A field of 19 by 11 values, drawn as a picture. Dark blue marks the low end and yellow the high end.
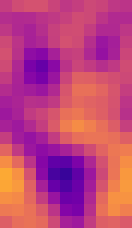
The values follow a bell shape. The ninth with the lowest average is the bottom middle. On average the colour sits 50% of the way up the scale.
